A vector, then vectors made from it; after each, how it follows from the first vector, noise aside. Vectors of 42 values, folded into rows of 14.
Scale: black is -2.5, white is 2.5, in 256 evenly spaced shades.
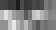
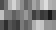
wrapped around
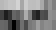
negated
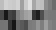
negated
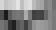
negated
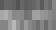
shrunk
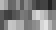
wrapped around
